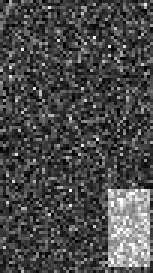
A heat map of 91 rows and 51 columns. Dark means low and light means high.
Ninth with the highest average: bottom right. Odd patch: higher, in the bottom right. Average level on the scale: 30%. Histogram: skewed, a long tail of high values. Stripes: none. Mirror symmetry: none.
